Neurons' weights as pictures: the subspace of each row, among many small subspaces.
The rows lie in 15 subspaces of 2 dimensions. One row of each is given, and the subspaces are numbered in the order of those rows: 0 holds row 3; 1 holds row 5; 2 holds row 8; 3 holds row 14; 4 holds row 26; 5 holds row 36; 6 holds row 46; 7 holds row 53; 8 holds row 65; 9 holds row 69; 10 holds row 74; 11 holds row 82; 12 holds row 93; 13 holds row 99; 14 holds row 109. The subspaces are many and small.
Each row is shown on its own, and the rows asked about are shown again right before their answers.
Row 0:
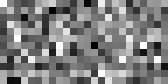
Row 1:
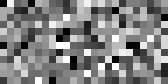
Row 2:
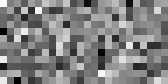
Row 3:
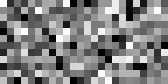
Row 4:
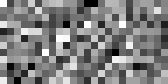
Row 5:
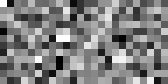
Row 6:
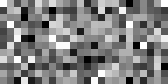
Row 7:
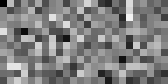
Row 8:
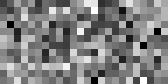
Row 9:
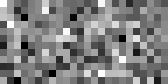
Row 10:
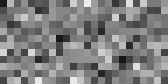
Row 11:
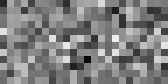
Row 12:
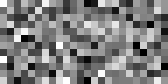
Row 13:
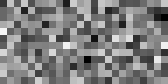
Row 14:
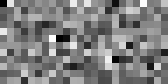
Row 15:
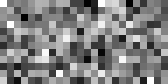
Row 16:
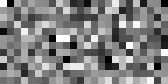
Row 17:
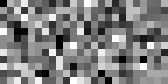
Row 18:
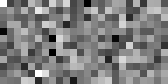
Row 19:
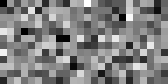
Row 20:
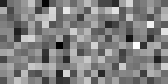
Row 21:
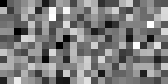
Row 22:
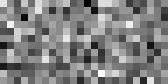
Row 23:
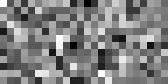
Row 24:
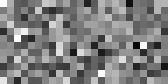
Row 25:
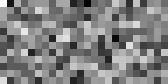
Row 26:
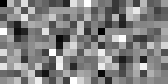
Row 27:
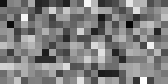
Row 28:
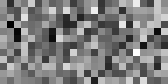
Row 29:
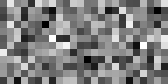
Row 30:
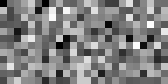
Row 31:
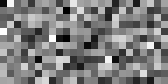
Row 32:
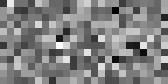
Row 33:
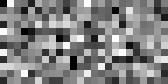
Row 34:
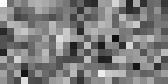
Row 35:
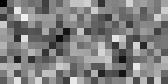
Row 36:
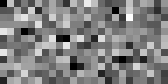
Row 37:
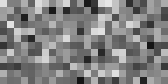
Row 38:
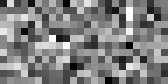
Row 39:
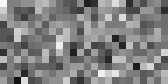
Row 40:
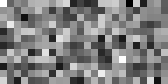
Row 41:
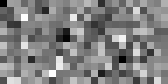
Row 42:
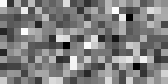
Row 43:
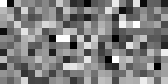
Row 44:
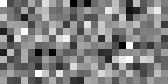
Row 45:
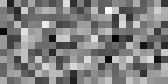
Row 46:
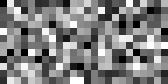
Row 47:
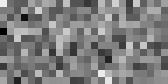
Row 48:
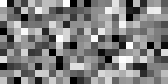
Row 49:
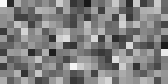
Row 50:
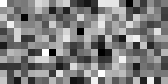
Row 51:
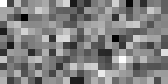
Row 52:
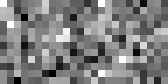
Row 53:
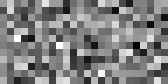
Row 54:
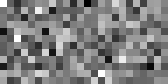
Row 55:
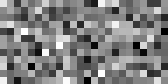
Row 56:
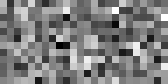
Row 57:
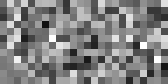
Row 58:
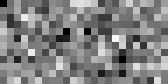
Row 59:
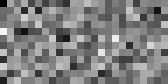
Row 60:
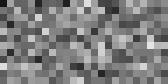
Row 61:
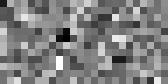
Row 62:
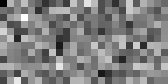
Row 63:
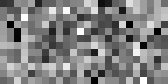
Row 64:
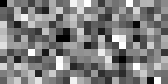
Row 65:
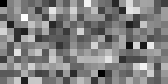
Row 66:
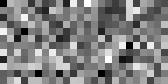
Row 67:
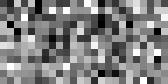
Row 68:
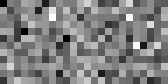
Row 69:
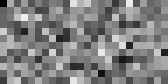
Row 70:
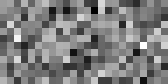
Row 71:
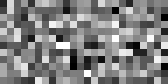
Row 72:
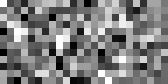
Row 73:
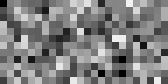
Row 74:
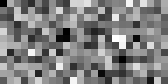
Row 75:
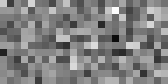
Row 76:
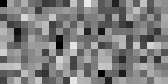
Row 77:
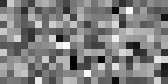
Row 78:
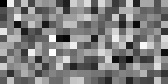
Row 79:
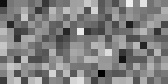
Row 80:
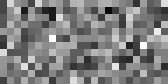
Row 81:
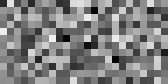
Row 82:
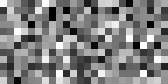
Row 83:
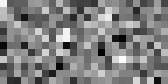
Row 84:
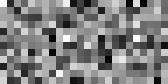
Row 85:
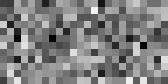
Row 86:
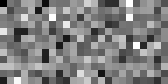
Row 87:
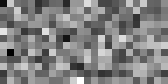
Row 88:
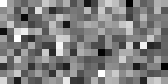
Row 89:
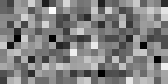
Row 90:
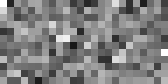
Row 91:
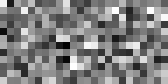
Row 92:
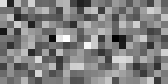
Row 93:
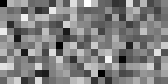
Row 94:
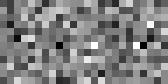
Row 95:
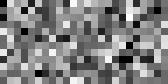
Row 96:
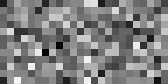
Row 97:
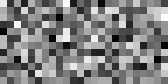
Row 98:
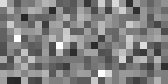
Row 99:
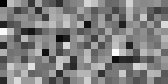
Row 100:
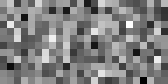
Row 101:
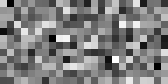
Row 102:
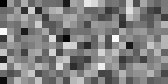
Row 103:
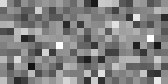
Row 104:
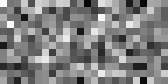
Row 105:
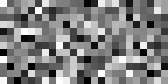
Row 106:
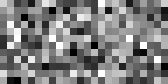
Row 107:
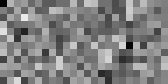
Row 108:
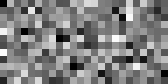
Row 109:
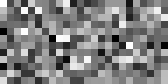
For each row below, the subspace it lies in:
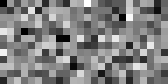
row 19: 5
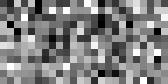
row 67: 6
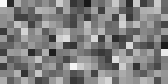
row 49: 9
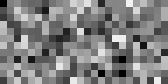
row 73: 10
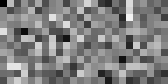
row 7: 11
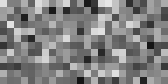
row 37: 6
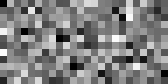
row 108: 5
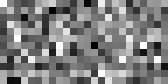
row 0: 12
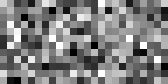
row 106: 12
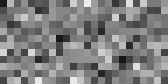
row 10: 9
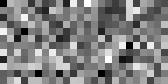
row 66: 8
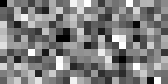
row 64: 10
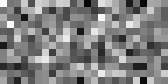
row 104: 6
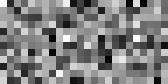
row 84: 2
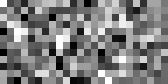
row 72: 4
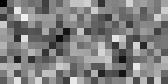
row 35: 10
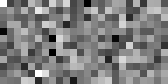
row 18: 12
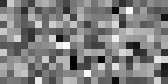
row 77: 7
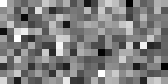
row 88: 14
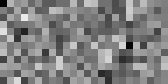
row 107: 0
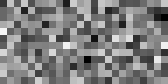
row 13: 4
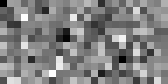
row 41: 1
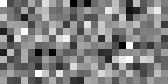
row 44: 8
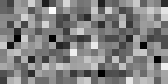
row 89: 12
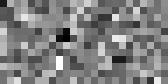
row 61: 1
